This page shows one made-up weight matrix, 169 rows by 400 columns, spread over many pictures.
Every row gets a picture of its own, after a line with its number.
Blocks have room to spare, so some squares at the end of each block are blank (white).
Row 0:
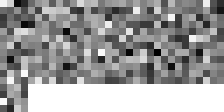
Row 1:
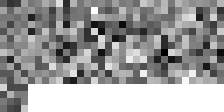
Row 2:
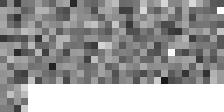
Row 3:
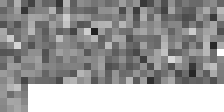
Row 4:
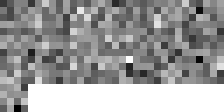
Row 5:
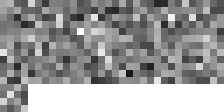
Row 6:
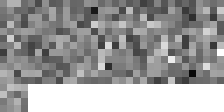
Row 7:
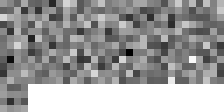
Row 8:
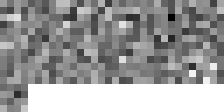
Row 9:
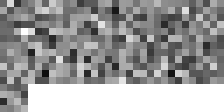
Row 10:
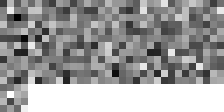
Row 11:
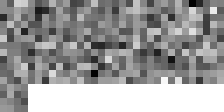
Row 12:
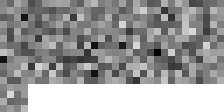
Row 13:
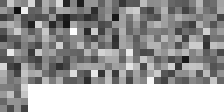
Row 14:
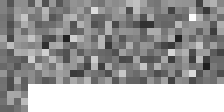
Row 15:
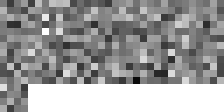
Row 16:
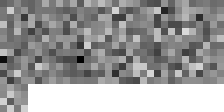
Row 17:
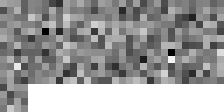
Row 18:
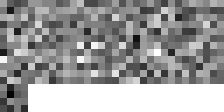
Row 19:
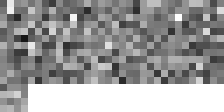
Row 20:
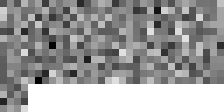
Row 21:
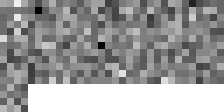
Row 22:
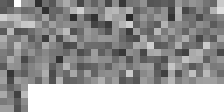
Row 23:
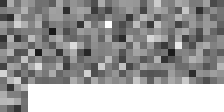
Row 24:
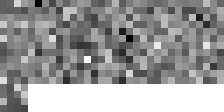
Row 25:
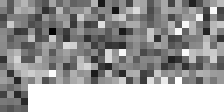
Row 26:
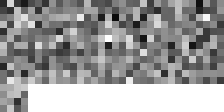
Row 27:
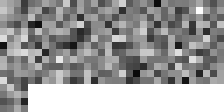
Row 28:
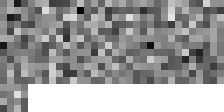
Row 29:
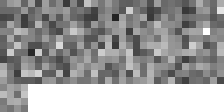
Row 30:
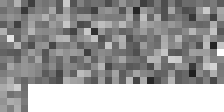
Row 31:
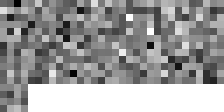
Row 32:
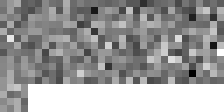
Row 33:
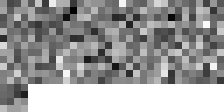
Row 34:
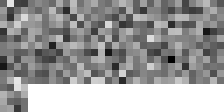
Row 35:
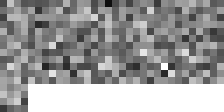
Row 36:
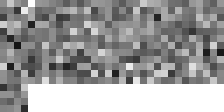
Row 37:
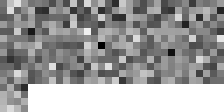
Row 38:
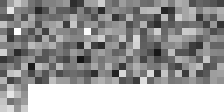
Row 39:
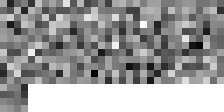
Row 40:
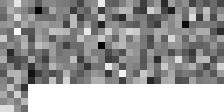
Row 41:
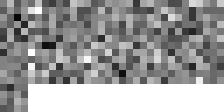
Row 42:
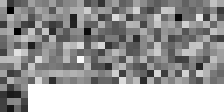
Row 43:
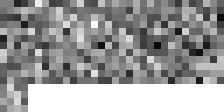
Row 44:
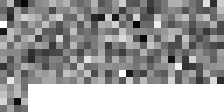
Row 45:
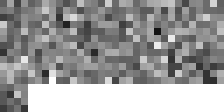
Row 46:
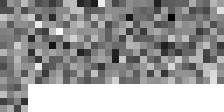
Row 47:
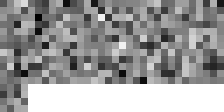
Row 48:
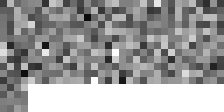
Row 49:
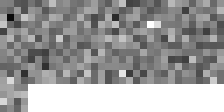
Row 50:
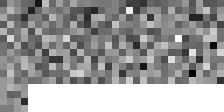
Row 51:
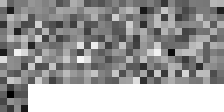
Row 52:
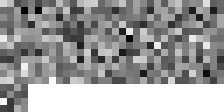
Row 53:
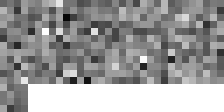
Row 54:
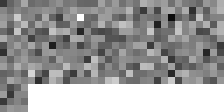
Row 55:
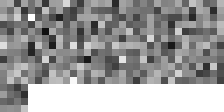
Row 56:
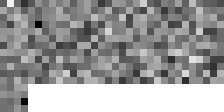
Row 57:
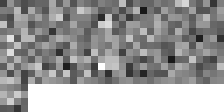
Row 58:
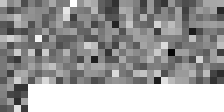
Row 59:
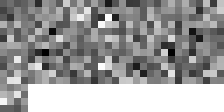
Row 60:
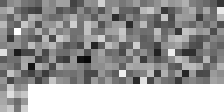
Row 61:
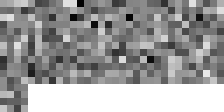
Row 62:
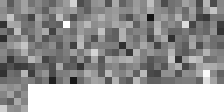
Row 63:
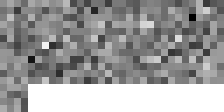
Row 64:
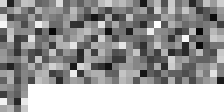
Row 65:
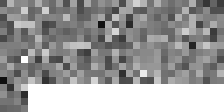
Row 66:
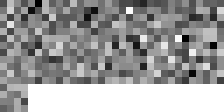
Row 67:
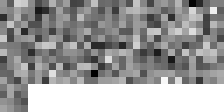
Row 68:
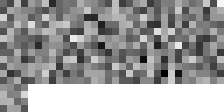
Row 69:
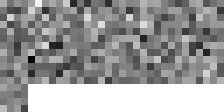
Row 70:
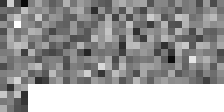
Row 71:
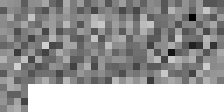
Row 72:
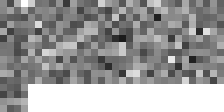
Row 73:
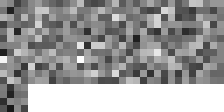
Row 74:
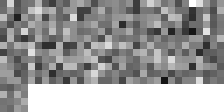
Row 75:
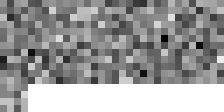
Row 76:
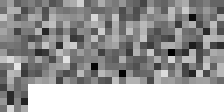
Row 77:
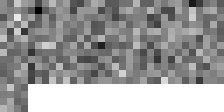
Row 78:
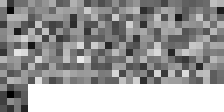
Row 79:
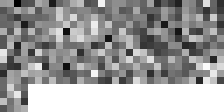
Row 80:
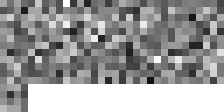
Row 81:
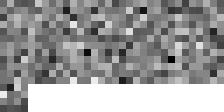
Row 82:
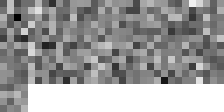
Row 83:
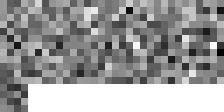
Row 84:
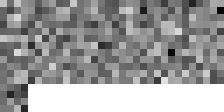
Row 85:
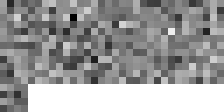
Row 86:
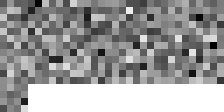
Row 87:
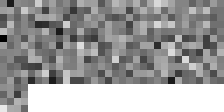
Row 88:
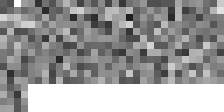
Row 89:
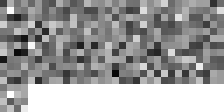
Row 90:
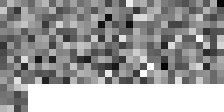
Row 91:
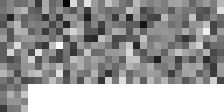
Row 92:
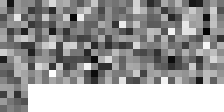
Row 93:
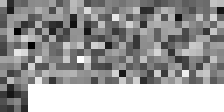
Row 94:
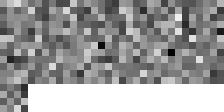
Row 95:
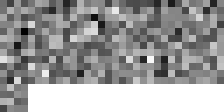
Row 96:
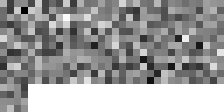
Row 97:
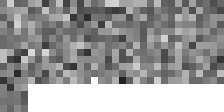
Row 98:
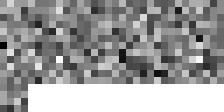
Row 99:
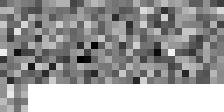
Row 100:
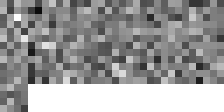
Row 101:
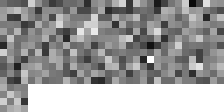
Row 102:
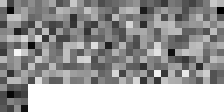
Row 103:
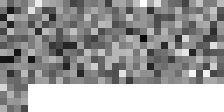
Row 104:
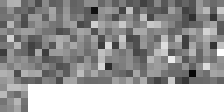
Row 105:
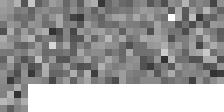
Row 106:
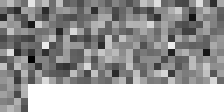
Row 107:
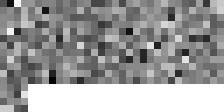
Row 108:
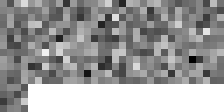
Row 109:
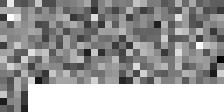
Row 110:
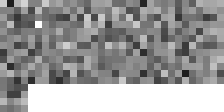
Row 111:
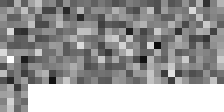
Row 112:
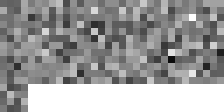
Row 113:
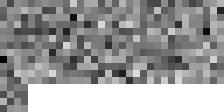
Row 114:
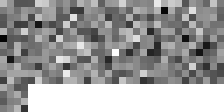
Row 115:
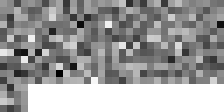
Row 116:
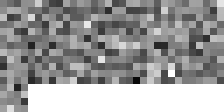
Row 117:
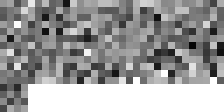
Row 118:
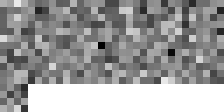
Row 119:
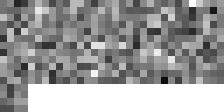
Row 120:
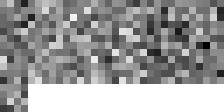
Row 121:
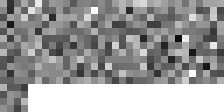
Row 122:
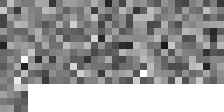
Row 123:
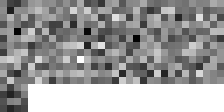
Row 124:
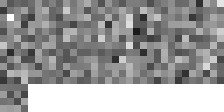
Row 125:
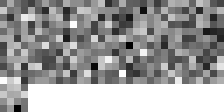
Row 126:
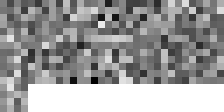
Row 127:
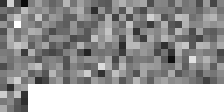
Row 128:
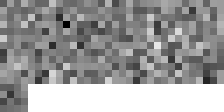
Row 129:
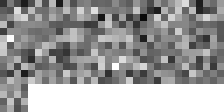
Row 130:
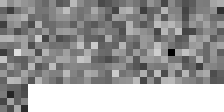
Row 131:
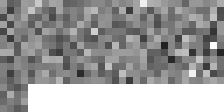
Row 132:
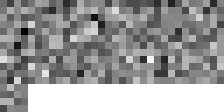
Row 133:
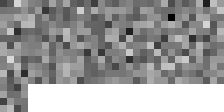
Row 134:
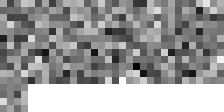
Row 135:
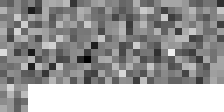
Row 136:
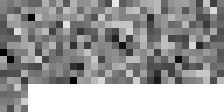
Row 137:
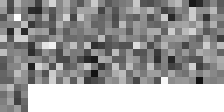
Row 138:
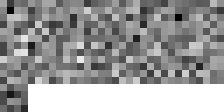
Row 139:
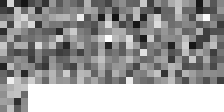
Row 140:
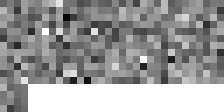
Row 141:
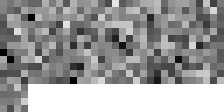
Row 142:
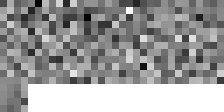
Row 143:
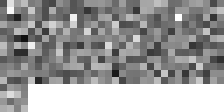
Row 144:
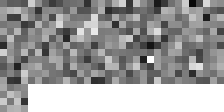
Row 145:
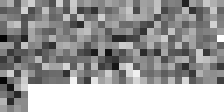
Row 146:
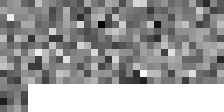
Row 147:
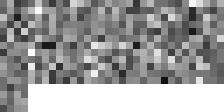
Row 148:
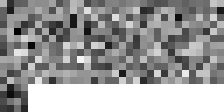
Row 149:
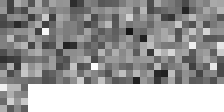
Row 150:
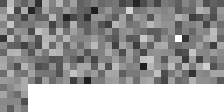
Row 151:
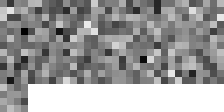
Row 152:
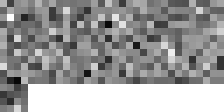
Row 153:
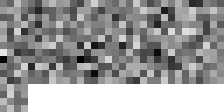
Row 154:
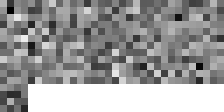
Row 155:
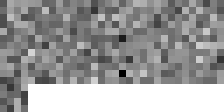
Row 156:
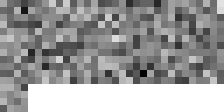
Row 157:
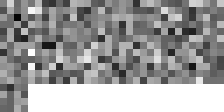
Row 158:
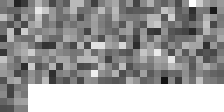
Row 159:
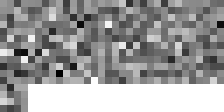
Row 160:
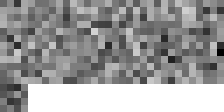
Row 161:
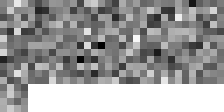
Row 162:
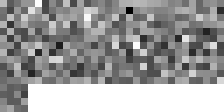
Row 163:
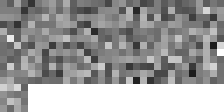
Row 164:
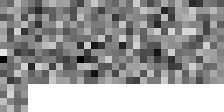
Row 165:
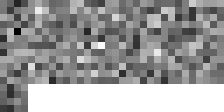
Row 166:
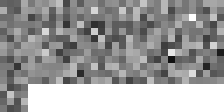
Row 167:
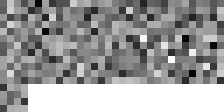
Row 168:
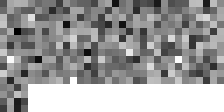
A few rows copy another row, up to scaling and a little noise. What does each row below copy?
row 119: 158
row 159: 115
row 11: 67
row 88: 22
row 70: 127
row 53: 140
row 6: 104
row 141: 136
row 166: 112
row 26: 139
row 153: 164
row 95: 132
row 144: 101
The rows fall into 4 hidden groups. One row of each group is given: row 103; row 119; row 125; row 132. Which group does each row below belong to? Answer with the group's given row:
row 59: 125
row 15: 103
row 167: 103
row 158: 119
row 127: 125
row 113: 119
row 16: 119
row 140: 103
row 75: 125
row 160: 103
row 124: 125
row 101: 132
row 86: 103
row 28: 132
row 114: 132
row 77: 119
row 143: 119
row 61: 132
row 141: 132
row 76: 103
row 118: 119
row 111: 132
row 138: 119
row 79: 132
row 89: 119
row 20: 132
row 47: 125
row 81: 125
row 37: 119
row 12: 119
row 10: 119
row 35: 125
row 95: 132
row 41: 119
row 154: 119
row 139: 125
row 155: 125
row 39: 103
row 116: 132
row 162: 103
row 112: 103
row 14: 103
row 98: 125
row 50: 103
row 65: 125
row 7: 132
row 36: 103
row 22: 132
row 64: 125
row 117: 103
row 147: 119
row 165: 119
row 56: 125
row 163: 103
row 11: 119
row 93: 119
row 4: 125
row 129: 125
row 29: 103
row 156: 125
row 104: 103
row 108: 125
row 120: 132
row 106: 103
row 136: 132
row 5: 132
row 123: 119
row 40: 119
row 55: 132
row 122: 125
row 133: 132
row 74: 119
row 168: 132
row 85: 119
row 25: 119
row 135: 119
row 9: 132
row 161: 119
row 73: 119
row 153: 119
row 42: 119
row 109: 125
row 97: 125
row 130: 119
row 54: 132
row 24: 132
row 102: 119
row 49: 125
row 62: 132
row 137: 119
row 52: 132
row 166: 103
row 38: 119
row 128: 132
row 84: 119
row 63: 103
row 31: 132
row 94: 119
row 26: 125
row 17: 103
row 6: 103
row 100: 119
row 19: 119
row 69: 103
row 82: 119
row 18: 119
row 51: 119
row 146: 125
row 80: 103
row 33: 132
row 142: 103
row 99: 119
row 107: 132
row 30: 103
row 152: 125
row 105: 132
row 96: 103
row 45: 132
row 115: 125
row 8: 132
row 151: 132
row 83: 103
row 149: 103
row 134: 125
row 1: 103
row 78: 119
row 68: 132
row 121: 103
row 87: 132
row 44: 125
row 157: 119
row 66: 103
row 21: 119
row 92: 119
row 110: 125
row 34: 125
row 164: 119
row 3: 103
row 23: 125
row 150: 103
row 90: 125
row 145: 125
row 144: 132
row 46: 132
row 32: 103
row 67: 119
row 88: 132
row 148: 119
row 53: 103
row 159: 125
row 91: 103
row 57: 125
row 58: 119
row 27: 125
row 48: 125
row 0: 132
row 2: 119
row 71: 103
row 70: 125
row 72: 125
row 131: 103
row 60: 119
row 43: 132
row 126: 125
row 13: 103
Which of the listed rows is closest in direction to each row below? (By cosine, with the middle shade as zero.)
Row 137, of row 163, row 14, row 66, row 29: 14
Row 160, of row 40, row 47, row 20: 20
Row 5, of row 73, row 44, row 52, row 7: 52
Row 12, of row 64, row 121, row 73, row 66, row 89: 89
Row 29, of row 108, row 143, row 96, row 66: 66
